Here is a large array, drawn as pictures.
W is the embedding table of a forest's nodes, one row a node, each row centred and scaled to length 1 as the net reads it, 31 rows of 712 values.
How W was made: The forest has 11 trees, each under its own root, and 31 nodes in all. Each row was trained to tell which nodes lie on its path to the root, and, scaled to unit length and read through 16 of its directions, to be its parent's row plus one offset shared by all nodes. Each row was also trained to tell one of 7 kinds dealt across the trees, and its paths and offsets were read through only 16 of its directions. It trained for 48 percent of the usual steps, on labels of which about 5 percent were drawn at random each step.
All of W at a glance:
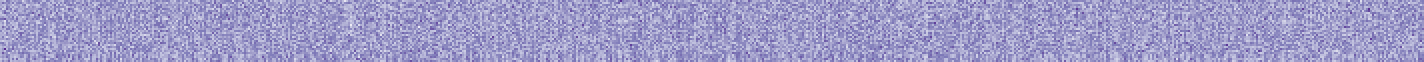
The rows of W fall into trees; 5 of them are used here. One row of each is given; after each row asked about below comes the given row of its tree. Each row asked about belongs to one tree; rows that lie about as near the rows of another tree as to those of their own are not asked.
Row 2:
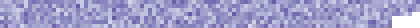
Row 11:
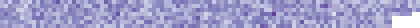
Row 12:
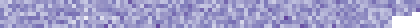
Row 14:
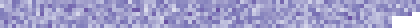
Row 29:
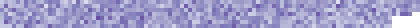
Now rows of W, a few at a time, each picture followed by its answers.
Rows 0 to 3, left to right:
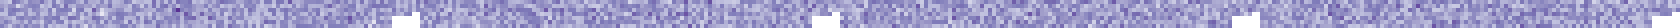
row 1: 14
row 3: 11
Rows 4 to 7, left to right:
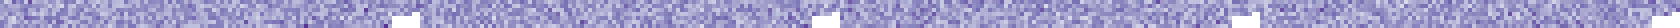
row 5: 2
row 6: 11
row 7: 12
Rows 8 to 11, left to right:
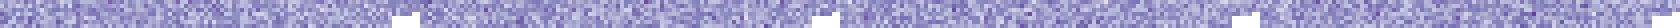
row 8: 29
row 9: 29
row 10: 2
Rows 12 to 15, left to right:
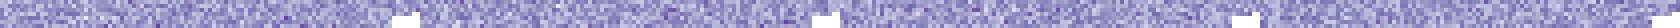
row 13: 11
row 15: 2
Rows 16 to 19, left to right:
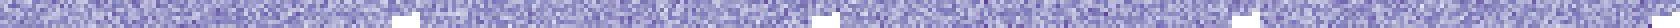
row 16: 12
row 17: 14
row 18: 12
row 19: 14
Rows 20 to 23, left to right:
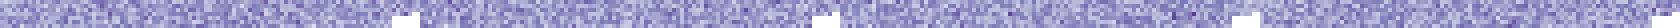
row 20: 12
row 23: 29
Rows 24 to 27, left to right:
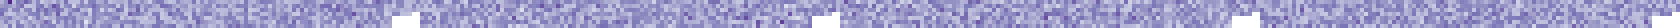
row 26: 12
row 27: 14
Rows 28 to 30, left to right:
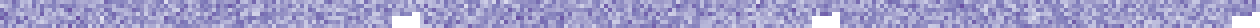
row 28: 14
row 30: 29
